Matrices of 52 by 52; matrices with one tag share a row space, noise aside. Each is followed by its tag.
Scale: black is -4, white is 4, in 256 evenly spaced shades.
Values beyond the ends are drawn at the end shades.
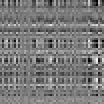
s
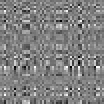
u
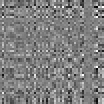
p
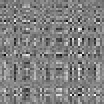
u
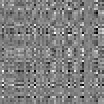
p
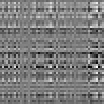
s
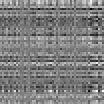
s
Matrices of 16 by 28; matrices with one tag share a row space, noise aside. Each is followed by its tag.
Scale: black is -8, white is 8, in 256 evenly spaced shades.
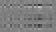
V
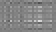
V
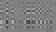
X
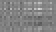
V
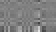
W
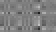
W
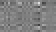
W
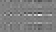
V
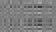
V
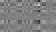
W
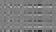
V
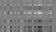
V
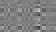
W
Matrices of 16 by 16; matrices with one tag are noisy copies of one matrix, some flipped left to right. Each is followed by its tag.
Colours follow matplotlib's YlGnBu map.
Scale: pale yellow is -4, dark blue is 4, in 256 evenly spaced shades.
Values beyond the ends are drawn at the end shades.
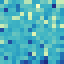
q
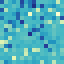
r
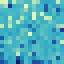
q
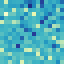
r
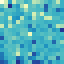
q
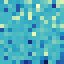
q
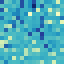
r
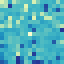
q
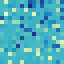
r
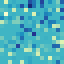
r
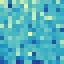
q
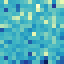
q
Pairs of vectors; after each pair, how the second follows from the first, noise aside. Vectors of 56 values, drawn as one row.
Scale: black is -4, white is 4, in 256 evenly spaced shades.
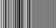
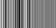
copied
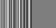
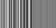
copied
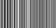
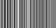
copied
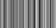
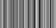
copied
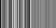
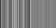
shrunk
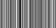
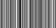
copied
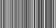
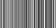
copied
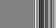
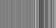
shrunk
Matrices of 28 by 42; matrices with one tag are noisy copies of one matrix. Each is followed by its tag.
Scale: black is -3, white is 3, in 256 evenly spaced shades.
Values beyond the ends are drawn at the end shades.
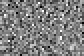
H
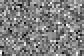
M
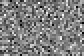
H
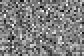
H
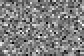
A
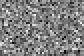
A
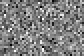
H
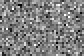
M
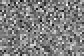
H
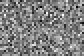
H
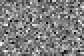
A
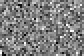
M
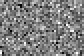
M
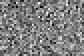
H
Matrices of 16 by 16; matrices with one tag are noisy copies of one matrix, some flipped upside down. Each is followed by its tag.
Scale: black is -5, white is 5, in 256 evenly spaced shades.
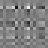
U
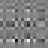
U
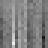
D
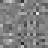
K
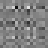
U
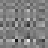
U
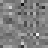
K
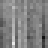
D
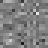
K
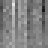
D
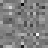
K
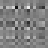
U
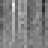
D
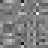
K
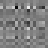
U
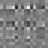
U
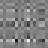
U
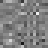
K
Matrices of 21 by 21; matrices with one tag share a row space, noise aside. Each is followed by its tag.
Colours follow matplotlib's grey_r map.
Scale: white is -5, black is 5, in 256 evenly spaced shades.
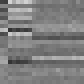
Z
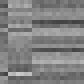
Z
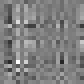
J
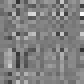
J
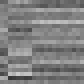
Z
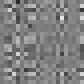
J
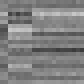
Z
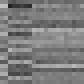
Z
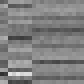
Z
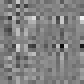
J
